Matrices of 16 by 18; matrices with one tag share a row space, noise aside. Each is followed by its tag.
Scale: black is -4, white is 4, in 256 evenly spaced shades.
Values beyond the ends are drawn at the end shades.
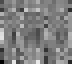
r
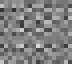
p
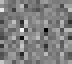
r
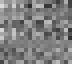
p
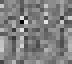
r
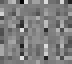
r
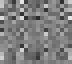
r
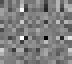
r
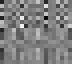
r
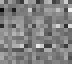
p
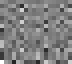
r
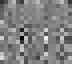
r
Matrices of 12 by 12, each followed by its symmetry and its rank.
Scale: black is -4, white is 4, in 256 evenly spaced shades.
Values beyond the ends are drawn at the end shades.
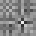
symmetric, rank two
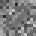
symmetric, full rank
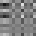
neither, rank one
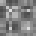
symmetric, rank two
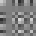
symmetric, rank one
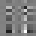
neither, rank one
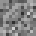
symmetric, full rank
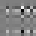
neither, rank one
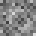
symmetric, full rank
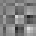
symmetric, rank one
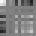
symmetric, rank one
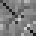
symmetric, full rank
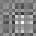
symmetric, rank one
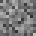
symmetric, full rank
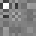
symmetric, rank two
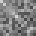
symmetric, full rank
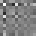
symmetric, rank two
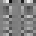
neither, rank one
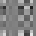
neither, rank one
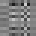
neither, rank one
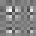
symmetric, rank one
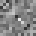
symmetric, full rank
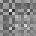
symmetric, rank two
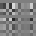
neither, rank one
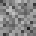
symmetric, full rank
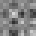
symmetric, rank two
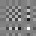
symmetric, rank one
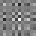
symmetric, rank one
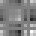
symmetric, rank one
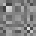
symmetric, rank two
